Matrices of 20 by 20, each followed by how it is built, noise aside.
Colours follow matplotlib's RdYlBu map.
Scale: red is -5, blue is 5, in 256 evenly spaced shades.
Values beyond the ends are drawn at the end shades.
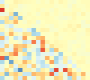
lower triangular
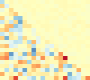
lower triangular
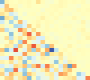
lower triangular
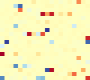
sparse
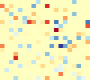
sparse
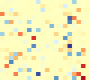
sparse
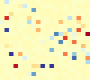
sparse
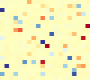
sparse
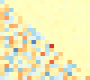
lower triangular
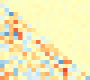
lower triangular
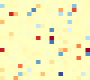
sparse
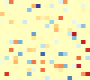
sparse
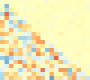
lower triangular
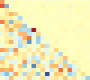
lower triangular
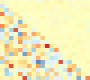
lower triangular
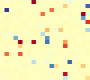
sparse
